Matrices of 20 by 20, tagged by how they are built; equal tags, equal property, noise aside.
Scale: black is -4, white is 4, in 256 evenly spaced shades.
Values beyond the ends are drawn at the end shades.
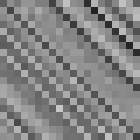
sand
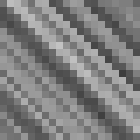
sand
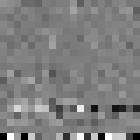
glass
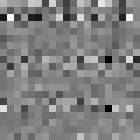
glass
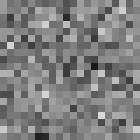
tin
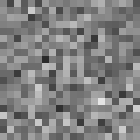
tin
